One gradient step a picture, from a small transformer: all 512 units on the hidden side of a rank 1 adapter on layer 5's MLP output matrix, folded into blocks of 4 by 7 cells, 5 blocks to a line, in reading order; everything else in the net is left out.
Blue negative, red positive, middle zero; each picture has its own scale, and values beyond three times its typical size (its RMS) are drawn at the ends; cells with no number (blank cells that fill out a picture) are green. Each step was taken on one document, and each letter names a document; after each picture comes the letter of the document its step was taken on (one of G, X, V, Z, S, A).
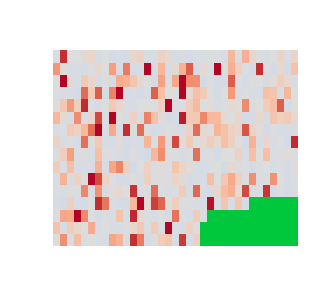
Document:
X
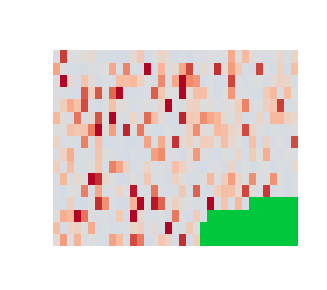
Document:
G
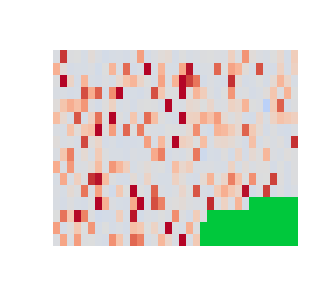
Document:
G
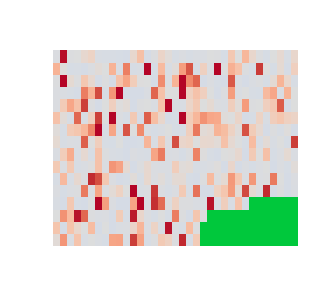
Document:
X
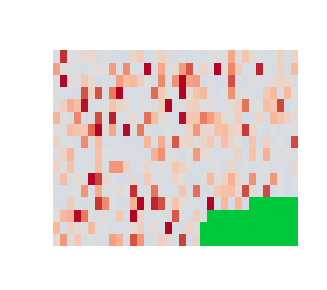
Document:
G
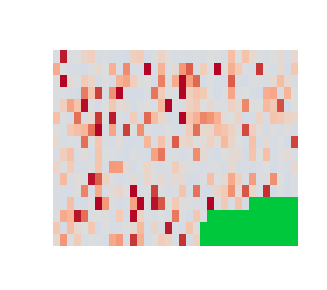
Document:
X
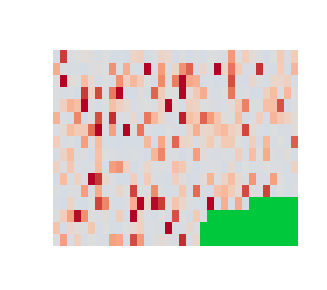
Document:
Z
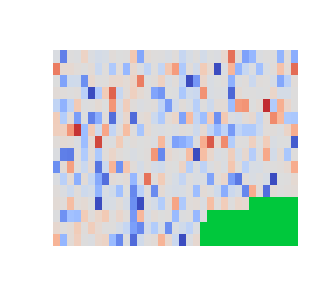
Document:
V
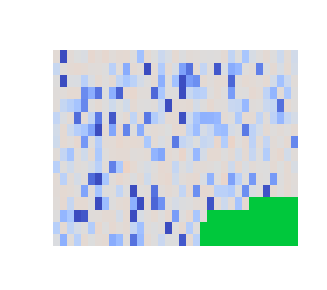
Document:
V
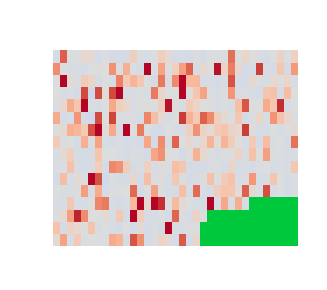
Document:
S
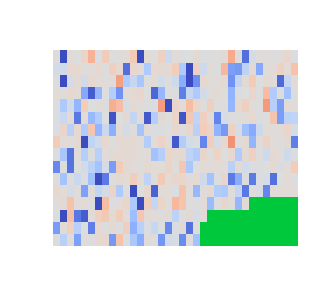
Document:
S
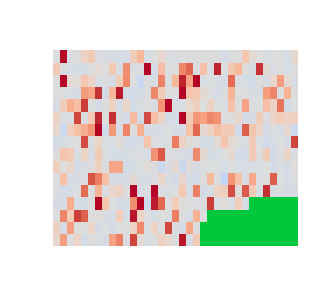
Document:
X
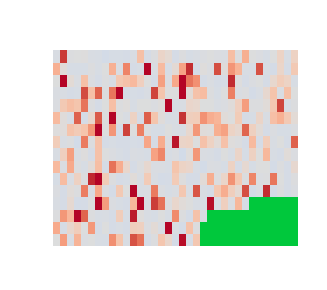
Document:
S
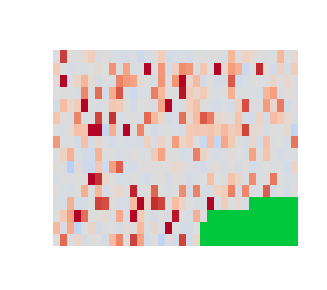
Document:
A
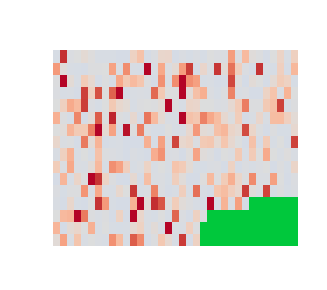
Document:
A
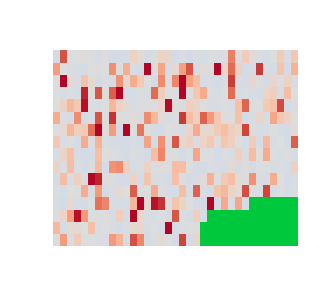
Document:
Z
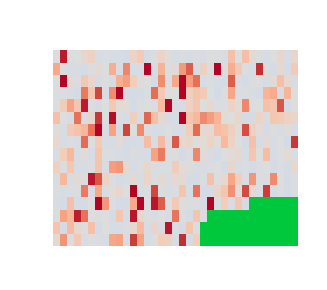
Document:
X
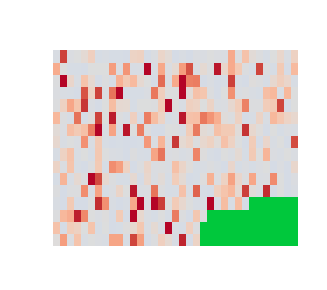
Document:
S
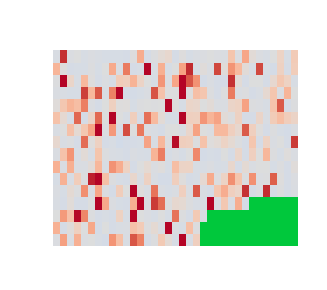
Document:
A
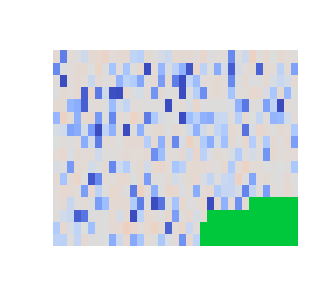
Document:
A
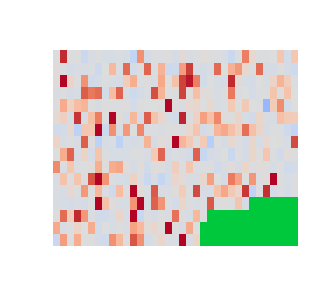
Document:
G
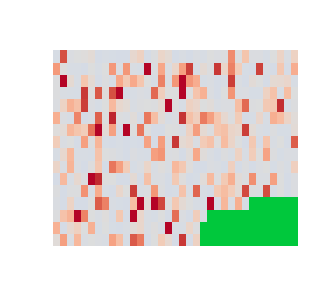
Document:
A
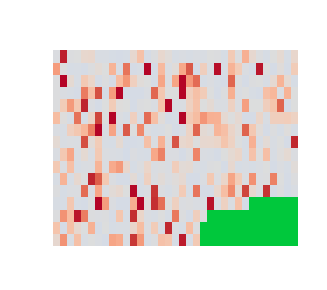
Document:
X
